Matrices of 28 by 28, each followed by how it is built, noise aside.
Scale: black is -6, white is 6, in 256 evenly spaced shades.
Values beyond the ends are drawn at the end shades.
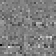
uneven rows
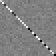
diagonal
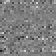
uneven rows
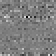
uneven rows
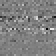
uneven rows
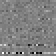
uneven rows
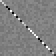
diagonal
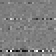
uneven rows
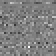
uneven rows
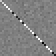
diagonal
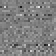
uneven rows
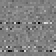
uneven rows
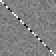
diagonal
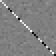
diagonal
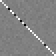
diagonal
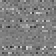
uneven rows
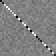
diagonal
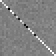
diagonal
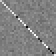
diagonal
